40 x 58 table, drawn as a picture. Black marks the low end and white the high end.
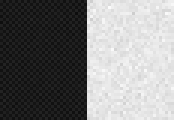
The table splits into one row of 2 panels. Panel 1,1: very low, checkered, faint in contrast. Panel 1,2: very high, fine-grained, faint in contrast.
